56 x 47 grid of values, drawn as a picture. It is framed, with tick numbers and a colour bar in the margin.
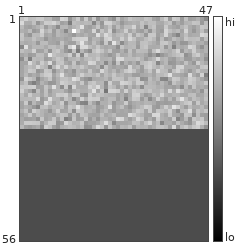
It is made of 2 by 1 panels. Panel 1,1: high, fine-grained. Panel 2,1: low, flat.
